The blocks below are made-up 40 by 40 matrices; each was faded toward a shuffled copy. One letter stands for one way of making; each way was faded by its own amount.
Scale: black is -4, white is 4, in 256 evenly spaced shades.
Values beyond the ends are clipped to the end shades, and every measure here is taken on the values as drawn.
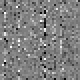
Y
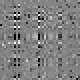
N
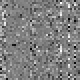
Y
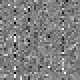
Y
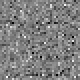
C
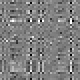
N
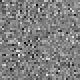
C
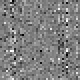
Y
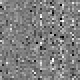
Y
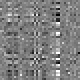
N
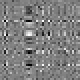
N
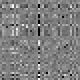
N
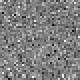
C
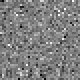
C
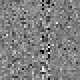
Y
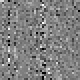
Y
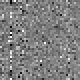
Y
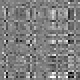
N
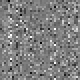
Y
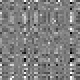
N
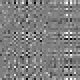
N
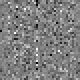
Y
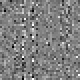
Y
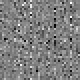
Y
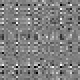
N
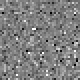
C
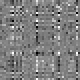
N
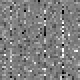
Y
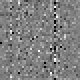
Y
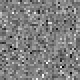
C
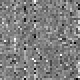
Y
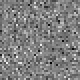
C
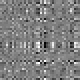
N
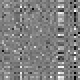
N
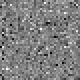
C
